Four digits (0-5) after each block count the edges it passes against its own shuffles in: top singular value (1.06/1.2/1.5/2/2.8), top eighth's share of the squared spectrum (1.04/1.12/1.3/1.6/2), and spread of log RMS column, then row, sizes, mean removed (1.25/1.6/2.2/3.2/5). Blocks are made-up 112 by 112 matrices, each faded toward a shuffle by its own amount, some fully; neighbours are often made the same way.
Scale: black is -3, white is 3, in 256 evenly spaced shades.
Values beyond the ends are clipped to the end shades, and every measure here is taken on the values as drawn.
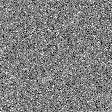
0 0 0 0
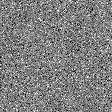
0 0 0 0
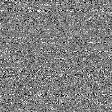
1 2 0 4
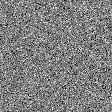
0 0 0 0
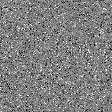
2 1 0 1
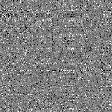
4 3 2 2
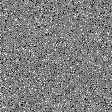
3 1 0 0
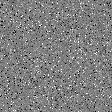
0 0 0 0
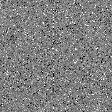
1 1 1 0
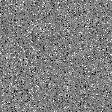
0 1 1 0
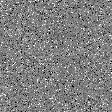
0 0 1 0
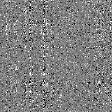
2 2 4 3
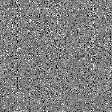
2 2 3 2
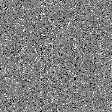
1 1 2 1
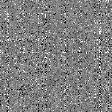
2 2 4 3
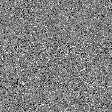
1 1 0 2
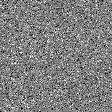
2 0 0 0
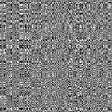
5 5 4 4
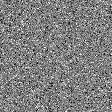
1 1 0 0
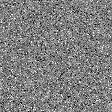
2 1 0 0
